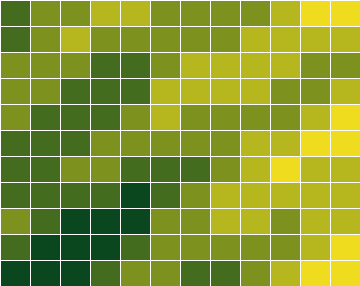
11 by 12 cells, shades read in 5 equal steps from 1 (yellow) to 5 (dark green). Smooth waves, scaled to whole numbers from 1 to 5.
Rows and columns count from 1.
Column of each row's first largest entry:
1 1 4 3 2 1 1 5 3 2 1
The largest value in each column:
5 5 5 5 5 4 4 4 3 3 3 3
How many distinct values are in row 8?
4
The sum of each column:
41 42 42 41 40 33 33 30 26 25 21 18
